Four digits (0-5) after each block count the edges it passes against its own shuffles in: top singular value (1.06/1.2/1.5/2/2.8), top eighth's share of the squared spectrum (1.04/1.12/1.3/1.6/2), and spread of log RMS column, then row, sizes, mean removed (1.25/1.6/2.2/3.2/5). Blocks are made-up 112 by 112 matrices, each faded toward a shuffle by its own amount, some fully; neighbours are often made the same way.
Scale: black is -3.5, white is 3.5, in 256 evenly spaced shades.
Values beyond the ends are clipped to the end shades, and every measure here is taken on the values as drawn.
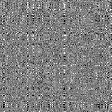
5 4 3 3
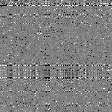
5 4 1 3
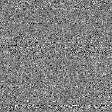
2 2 0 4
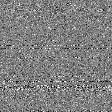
2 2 0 4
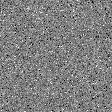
0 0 0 0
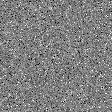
0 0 0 0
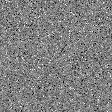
0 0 0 0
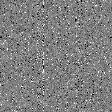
2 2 3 0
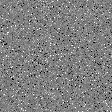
0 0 1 0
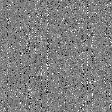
2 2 3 0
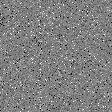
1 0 0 0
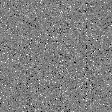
2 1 1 0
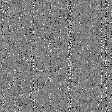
2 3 3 0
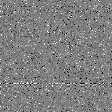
4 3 0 2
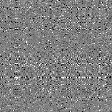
5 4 2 3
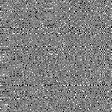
5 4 2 3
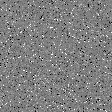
0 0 0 0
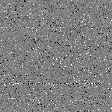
3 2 0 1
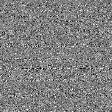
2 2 0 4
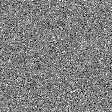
0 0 0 0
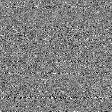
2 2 0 4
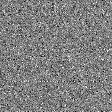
1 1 0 2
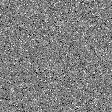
0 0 0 1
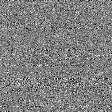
1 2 0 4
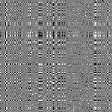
5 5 4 4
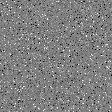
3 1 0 0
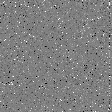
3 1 0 0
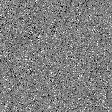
1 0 0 0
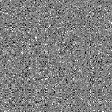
4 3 2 2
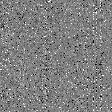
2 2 2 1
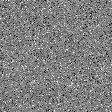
1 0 0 0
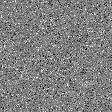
2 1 0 0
